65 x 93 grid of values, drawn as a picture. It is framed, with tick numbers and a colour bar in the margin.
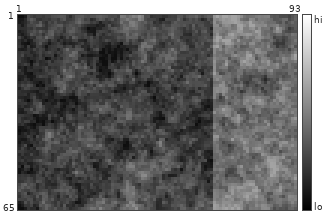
The right part is higher, past a seam about 70% of the way across. The field is mottled with small blotches. On average the colour sits 30% of the way up the scale.
